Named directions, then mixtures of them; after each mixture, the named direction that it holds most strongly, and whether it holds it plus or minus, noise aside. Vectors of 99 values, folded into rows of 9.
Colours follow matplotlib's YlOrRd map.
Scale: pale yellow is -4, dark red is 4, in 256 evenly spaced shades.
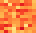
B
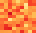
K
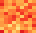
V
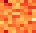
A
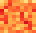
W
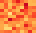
K, minus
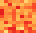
B, minus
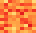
B, plus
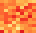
V, plus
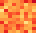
W, minus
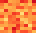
W, minus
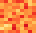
K, minus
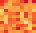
W, minus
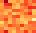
A, plus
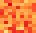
B, minus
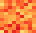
V, minus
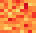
K, minus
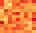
W, minus
